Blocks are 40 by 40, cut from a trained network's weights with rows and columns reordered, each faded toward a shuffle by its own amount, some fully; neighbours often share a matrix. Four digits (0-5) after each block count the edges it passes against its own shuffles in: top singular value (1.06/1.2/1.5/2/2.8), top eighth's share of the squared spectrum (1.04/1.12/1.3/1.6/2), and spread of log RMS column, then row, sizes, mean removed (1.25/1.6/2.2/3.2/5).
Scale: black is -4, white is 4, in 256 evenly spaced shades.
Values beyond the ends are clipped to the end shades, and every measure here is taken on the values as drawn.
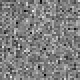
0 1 0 0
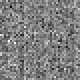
2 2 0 1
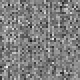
2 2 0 1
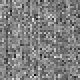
2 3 0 1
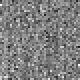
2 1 0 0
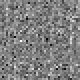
2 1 0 1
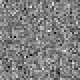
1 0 0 0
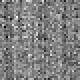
3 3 0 2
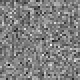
0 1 0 0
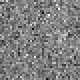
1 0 0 0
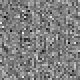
2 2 1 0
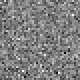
0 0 0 0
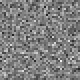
2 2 0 1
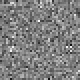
2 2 1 0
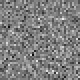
1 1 0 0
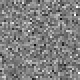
0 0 0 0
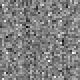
2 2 0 1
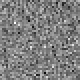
0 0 0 0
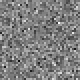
0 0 0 0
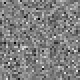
0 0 0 0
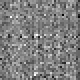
2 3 0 2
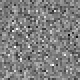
1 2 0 1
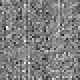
2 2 0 1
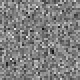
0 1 0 0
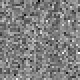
1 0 0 0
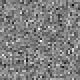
0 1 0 0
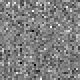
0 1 0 1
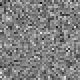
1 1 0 0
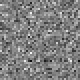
3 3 1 1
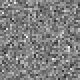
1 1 0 0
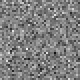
1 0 0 0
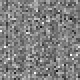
2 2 0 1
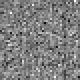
1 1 0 0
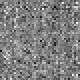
2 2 1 1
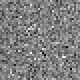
0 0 0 0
